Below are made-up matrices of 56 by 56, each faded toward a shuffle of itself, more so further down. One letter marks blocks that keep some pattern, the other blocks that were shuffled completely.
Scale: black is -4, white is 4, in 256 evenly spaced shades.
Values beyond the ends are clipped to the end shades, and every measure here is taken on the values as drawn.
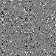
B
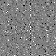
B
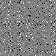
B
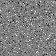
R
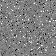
R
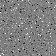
R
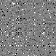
B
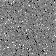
R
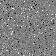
R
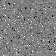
R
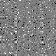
B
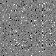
B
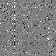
B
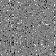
B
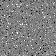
R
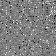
B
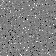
R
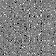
B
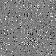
B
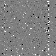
B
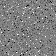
R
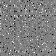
B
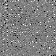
B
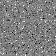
R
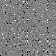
B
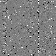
B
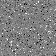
R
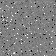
R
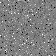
R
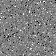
R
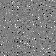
B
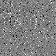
B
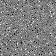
R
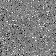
R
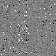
B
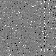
B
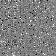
B
